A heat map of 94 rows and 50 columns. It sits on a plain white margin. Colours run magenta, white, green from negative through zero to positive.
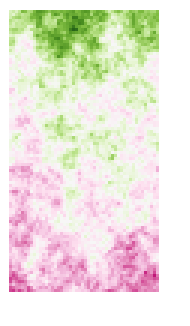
The histogram is bell-shaped. The texture is blotchy. Values rise toward the top. There are no lone odd cells.
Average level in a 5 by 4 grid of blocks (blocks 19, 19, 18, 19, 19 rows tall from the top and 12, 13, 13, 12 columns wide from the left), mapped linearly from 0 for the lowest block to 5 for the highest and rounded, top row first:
4 5 4 4 / 2 3 3 3 / 2 3 3 2 / 1 2 2 2 / 1 1 1 0
